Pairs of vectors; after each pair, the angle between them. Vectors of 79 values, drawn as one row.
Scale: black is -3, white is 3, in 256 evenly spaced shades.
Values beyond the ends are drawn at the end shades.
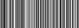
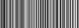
nearly parallel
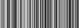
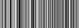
partly opposed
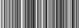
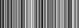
nearly opposite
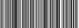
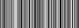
nearly opposite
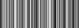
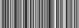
nearly opposite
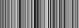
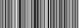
nearly parallel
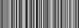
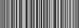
nearly parallel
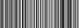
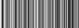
orthogonal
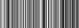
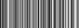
orthogonal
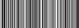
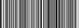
nearly opposite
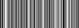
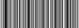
nearly opposite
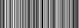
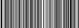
partly opposed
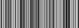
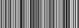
nearly parallel
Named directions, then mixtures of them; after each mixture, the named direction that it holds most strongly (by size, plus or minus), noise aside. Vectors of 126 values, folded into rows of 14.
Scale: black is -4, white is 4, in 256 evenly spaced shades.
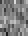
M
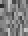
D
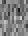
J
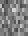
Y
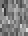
Y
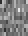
J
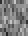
M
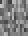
D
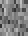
Y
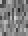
J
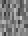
J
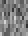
J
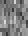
M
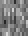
M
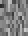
D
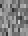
Y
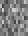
Y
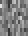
D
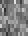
M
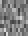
M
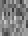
J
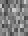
Y
